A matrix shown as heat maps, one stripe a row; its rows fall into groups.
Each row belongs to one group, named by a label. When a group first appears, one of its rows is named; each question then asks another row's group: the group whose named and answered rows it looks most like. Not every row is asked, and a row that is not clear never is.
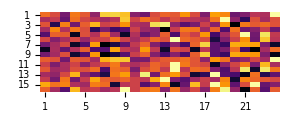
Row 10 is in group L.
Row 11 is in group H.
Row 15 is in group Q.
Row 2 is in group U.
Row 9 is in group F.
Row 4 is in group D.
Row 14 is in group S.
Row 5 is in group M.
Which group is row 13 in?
U
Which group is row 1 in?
L
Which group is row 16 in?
U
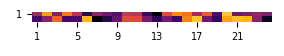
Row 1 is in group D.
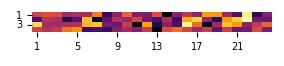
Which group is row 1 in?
Q
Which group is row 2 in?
F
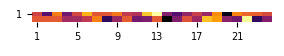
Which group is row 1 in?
S
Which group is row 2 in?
Q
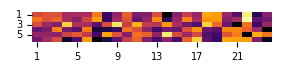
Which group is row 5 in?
H
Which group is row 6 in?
F
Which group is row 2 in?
Q
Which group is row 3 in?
U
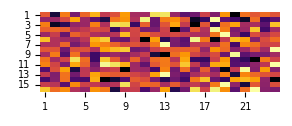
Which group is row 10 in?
L
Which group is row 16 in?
Q
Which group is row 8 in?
L
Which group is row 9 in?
D
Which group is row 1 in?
S
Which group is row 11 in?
L
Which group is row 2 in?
U
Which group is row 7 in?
S
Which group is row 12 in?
M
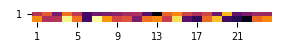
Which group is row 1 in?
D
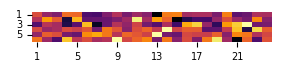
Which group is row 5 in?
S
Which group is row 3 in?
F
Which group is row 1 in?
D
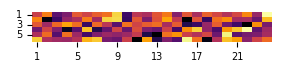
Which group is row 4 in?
F
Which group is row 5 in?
D
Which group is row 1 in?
L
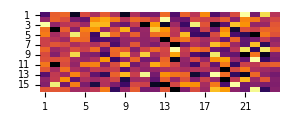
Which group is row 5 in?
L
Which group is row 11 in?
S
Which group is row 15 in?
D
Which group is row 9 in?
U
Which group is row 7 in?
Q
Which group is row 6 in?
D
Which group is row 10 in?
Q
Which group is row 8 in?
H
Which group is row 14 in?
M
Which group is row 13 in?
U
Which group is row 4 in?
S
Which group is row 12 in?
M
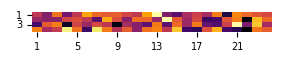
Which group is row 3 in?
M
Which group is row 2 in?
H
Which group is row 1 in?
S
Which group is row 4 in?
L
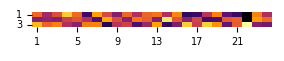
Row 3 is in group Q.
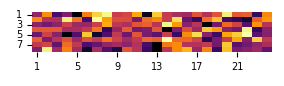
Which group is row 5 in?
F
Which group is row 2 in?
L
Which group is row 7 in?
D
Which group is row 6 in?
H
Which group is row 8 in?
D
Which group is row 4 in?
Q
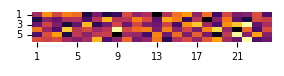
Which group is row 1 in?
D
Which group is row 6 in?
Q
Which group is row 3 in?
F
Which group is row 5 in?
M
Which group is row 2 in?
H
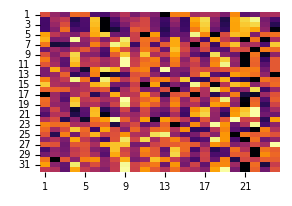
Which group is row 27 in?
L
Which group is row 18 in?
U
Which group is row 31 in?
U
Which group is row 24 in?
L
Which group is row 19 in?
U
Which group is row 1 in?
D
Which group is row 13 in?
F
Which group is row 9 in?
U
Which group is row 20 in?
F
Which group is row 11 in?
U
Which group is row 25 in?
S
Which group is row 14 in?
L
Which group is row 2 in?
F
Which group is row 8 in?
H
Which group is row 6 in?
U
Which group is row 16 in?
Q
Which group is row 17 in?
H
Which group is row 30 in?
S
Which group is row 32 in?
U
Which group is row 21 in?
F
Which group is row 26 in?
U
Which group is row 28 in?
H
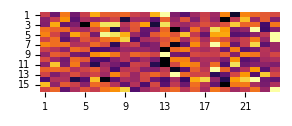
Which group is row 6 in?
L
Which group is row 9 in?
S
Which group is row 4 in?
Q
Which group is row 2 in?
M
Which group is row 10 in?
D
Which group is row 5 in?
L
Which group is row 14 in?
F
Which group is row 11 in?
D
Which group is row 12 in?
Q
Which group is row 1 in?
S
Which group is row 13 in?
H
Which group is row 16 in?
L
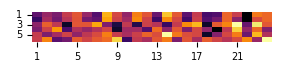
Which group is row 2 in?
H
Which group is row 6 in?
L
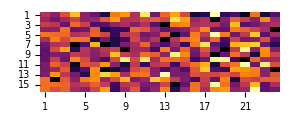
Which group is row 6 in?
D
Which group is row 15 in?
Q
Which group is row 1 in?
U
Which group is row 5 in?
Q
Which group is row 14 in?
S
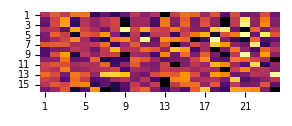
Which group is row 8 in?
H
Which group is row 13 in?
L
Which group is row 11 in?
Q
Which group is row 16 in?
F
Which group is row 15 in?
D
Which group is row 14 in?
D
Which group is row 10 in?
F
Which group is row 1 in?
D
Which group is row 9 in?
M
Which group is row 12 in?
M
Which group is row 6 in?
U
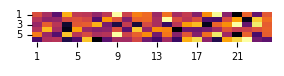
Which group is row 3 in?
M
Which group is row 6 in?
F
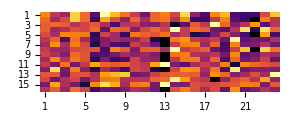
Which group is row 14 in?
H
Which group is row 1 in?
L
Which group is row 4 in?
H
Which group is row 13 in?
L
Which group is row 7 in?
D
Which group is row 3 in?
Q
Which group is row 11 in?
S
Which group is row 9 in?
D
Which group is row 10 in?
D
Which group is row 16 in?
D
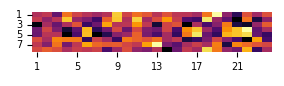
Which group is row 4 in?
F
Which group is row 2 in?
U
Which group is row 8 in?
Q
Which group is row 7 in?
S
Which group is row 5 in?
F
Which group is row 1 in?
U
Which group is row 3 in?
H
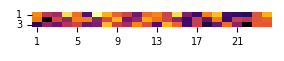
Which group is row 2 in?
S
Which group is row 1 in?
L
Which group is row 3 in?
H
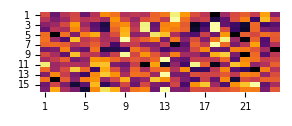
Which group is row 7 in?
Q
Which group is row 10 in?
S
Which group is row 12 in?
L
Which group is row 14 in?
S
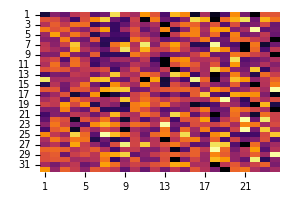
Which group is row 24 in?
M
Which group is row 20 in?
F
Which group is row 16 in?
L
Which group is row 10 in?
D
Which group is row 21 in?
H
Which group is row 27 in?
U
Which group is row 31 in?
H
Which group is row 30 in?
Q
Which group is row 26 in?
D
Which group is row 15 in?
H
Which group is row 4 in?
Q
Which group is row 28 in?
Q
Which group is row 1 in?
H
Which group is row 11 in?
D
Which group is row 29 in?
L
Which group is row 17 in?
F
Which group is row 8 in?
U
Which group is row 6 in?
F
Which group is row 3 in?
D
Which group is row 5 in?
D
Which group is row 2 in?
M
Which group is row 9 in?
F
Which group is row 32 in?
M
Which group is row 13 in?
H
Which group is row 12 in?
Q
